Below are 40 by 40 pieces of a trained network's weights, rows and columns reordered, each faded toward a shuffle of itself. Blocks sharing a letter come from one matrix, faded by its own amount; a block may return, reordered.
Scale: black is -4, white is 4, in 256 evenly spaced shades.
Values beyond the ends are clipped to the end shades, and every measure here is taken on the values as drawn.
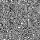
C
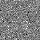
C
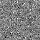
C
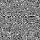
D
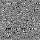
C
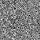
C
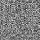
D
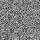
D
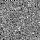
C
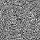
D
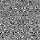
D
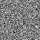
C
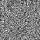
C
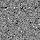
C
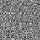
D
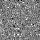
C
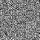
C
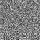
D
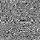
D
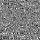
D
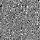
C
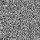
C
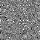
C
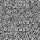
D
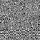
D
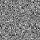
D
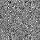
C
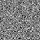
D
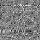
D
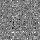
C
